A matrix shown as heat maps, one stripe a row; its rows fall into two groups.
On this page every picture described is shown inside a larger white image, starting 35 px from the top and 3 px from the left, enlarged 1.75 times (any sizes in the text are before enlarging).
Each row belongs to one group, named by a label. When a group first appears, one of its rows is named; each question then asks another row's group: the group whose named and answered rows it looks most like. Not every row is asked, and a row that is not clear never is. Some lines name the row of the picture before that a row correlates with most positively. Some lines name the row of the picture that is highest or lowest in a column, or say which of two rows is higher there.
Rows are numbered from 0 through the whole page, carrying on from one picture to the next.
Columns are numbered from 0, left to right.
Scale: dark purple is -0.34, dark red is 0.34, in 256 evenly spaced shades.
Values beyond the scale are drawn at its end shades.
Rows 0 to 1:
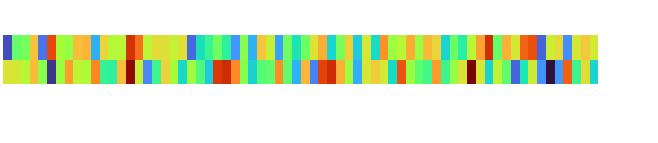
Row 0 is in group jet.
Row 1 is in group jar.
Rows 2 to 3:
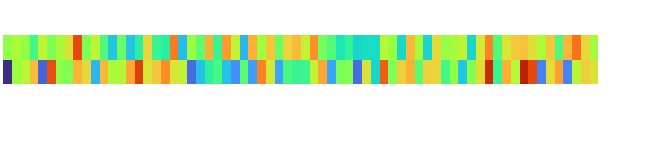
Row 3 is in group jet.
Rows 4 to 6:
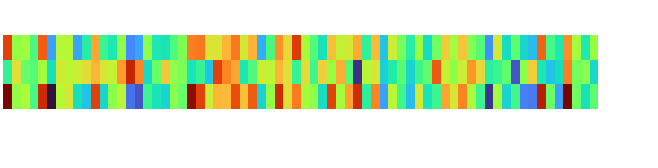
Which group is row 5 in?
jar
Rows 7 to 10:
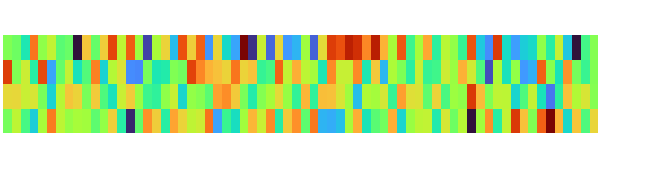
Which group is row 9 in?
jar
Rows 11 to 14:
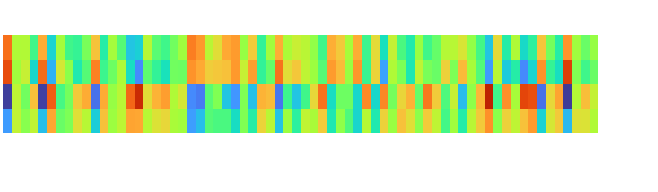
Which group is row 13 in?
jet
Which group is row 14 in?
jet
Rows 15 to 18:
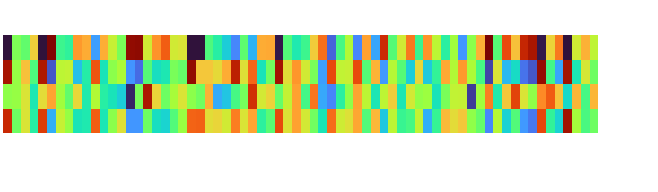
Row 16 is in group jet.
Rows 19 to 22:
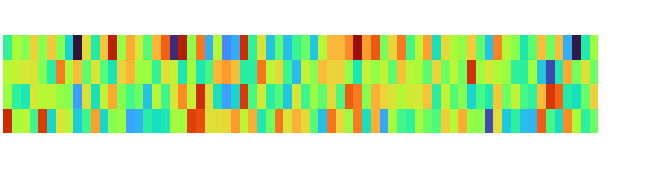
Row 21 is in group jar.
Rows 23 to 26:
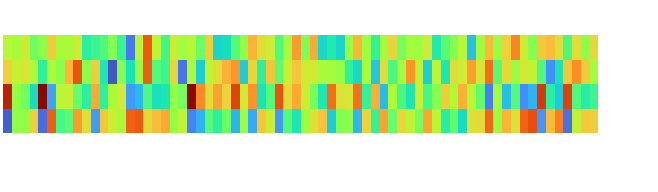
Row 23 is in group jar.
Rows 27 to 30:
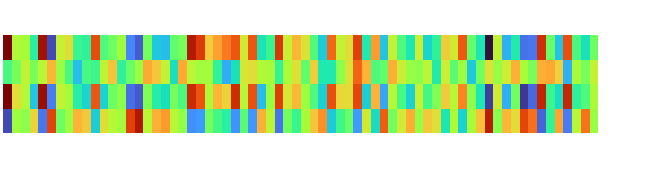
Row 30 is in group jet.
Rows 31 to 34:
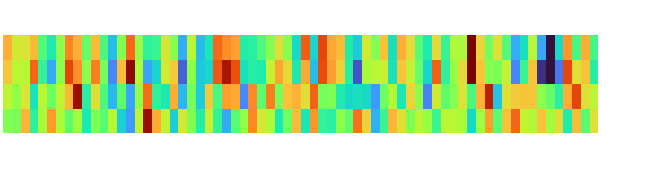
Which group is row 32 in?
jar
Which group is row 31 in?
jar
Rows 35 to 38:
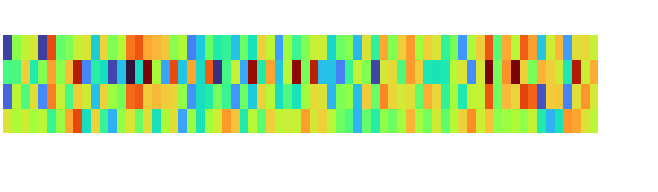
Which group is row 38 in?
jar
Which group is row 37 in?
jet
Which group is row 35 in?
jet
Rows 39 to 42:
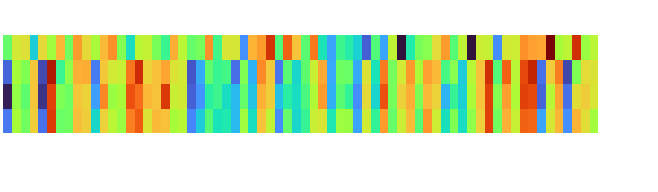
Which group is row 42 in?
jet
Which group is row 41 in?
jet
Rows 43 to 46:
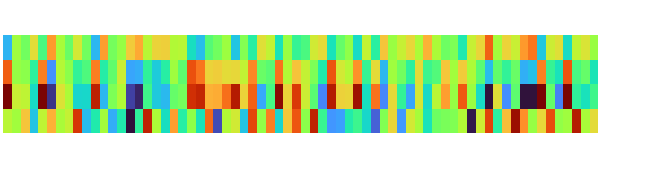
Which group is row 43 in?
jet
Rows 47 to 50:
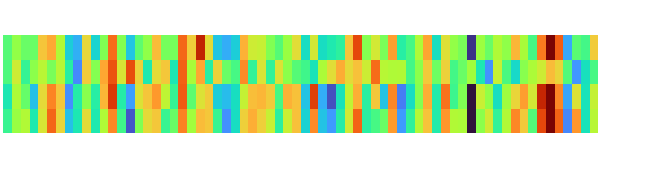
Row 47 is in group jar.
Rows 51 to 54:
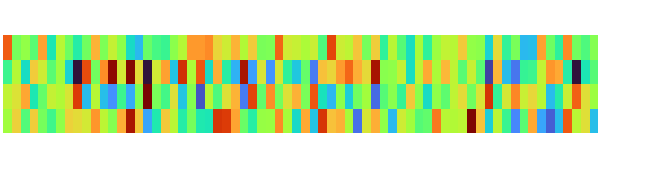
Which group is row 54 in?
jar
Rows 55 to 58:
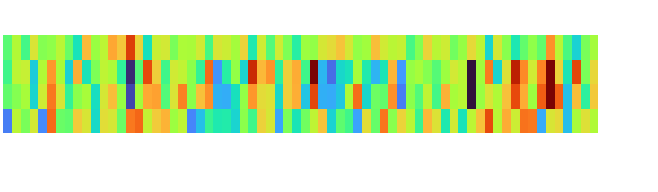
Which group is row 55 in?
jar
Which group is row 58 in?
jet
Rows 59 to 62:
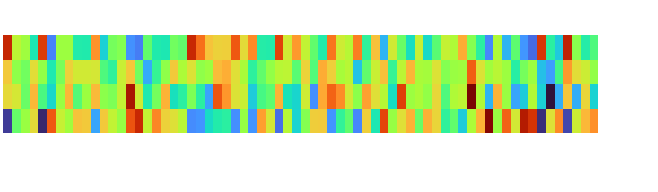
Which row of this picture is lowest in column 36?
59
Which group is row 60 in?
jar
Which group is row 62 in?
jet
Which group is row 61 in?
jar
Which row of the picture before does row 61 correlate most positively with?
55
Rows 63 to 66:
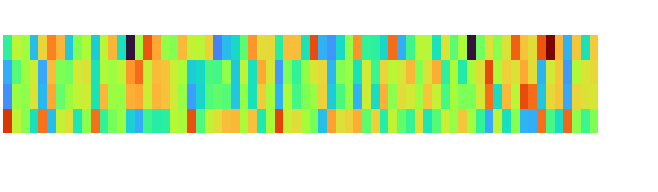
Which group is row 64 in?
jet
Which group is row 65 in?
jet
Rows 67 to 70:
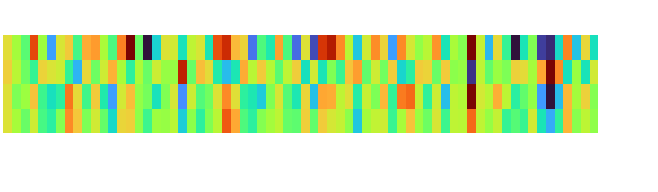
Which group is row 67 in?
jar
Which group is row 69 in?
jar
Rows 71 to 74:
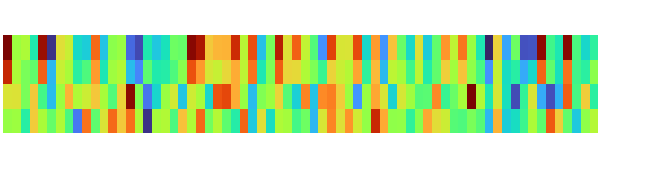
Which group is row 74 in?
jar
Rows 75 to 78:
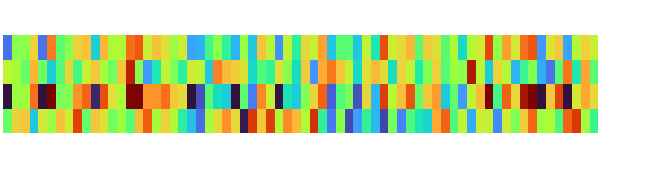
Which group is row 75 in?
jet
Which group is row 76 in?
jar
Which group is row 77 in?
jet
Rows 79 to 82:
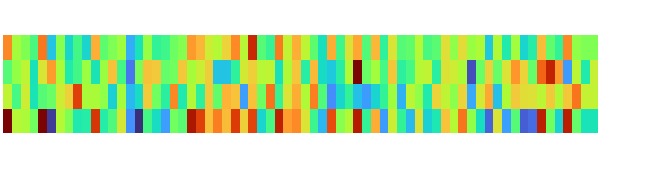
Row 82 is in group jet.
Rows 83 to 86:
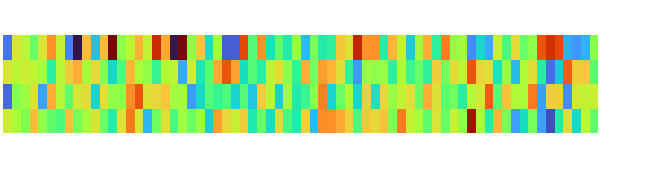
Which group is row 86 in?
jar
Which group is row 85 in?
jet
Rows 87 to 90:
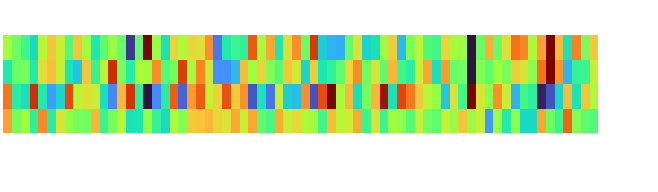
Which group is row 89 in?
jar
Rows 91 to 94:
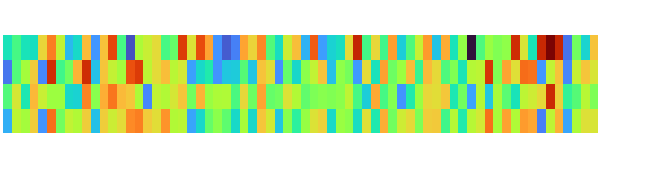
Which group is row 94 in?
jet
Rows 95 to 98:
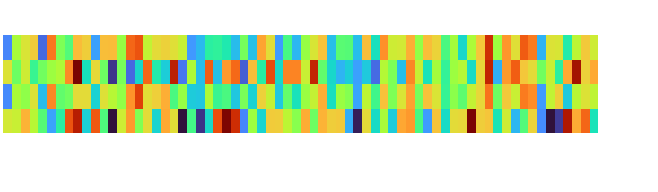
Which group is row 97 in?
jet
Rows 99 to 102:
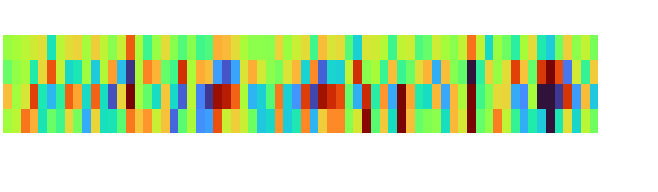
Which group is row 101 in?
jar
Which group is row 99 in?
jar
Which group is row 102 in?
jar
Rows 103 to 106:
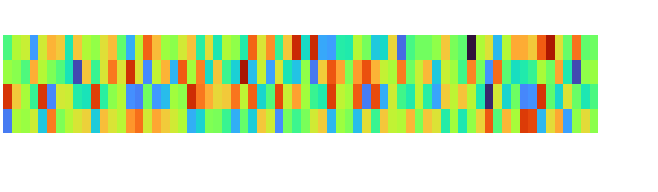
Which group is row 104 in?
jar
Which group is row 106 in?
jet
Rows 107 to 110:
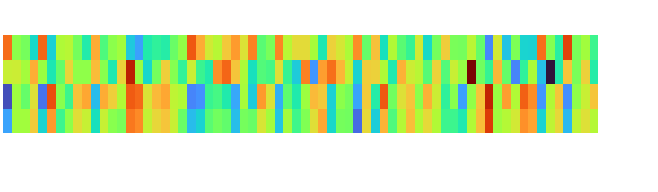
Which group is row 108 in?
jar
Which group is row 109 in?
jet
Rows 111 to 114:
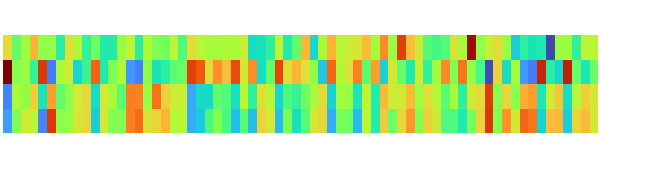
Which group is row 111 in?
jar
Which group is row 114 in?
jet
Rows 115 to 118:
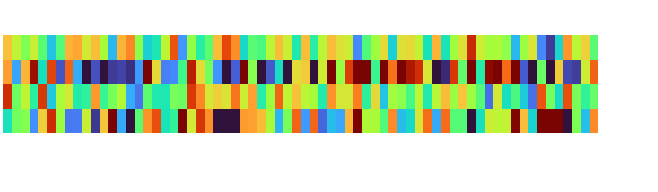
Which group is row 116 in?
jar
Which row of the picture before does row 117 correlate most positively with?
112
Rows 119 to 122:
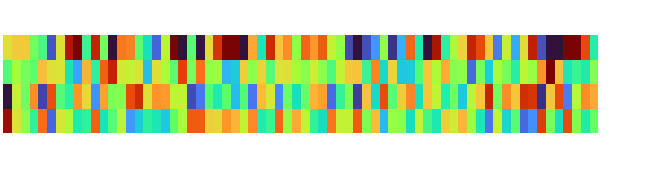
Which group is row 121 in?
jet
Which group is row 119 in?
jar
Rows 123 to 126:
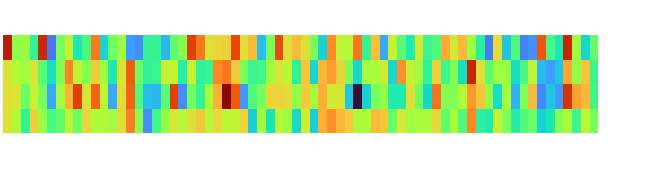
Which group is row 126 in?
jar
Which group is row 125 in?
jar
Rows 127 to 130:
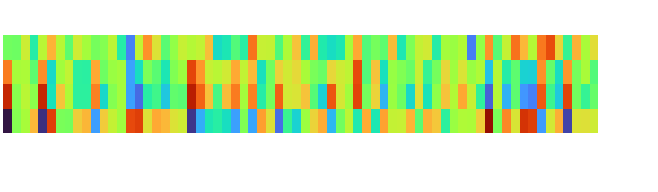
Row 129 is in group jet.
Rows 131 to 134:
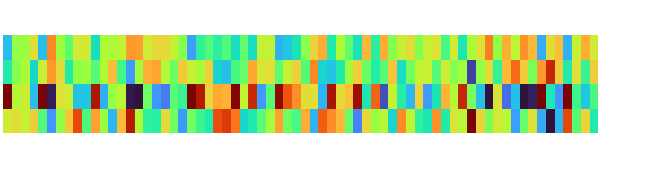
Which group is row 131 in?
jet
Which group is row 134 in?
jar
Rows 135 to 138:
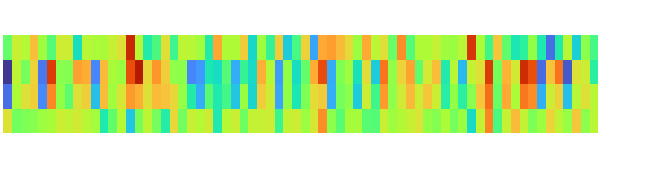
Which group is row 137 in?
jet
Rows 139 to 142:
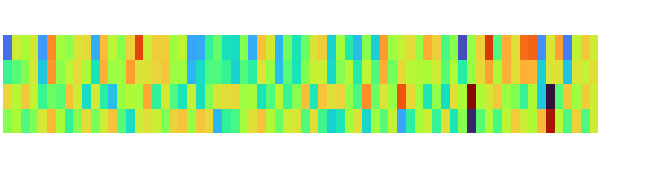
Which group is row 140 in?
jet
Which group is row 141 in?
jar
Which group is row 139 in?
jet
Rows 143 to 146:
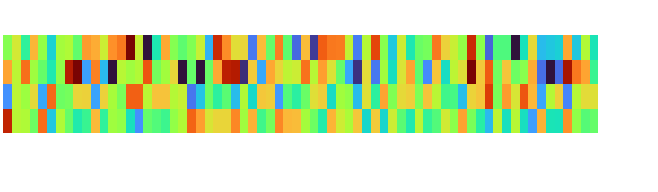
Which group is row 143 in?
jar
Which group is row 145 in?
jet
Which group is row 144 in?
jar
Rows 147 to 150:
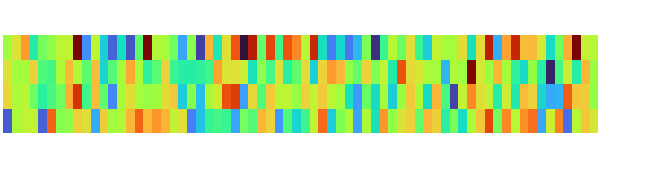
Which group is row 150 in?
jet
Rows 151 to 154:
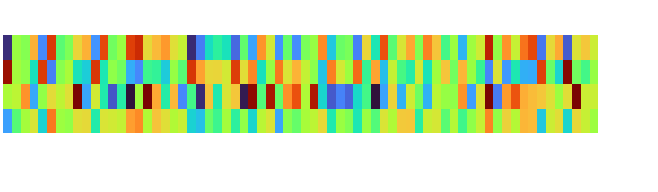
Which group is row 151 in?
jet
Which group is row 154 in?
jet
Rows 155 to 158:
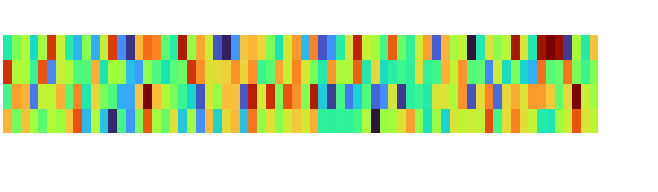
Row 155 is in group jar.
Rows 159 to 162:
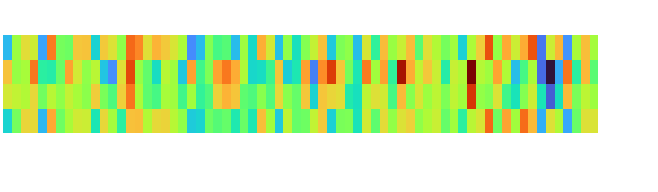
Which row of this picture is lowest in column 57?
161
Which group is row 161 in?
jar
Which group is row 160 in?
jar
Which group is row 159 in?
jet
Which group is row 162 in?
jet
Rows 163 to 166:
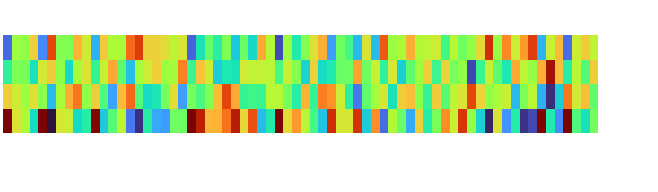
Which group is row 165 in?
jar
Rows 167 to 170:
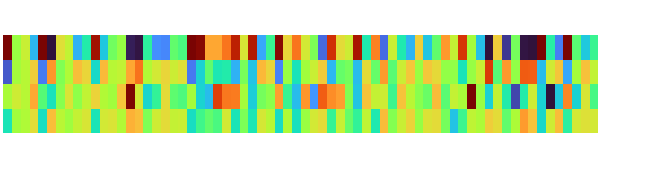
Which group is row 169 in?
jar
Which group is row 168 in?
jet
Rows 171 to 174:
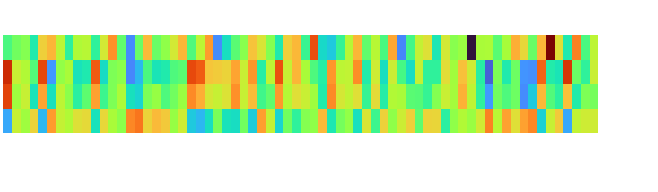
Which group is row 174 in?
jet
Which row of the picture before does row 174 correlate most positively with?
168
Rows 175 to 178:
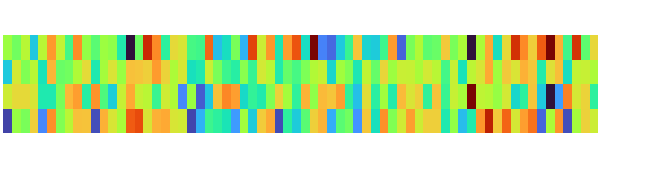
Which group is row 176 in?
jet
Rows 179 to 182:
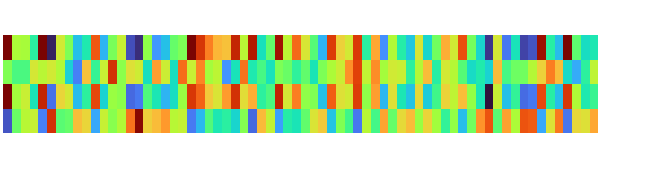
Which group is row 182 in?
jet
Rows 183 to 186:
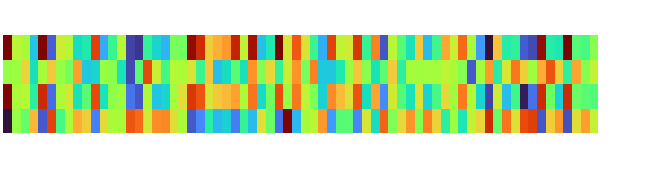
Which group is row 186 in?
jet
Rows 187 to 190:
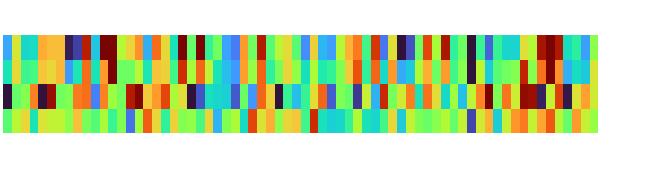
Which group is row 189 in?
jet
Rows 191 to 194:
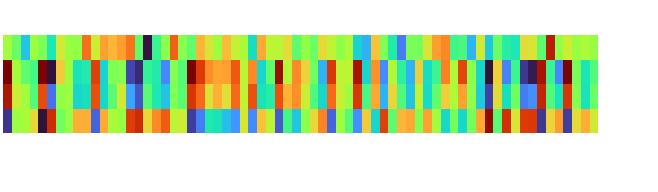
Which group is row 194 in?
jet
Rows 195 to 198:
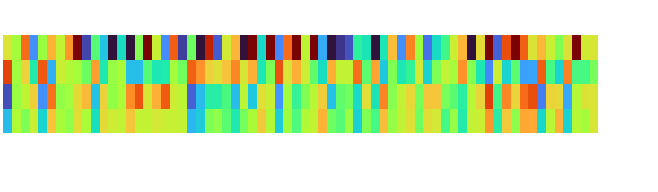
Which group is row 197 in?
jet
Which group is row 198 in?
jet
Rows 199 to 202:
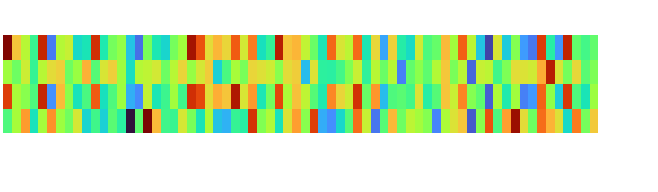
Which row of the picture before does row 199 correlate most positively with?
196
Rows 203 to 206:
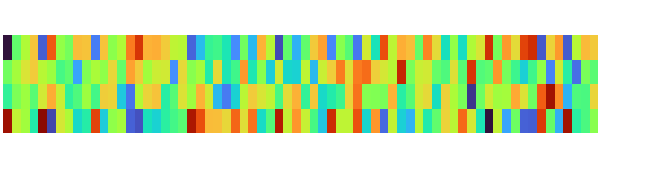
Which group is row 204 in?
jar
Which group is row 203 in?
jet
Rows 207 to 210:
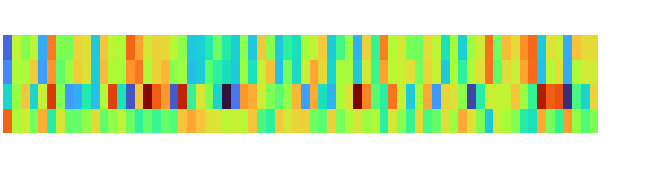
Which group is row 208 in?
jet
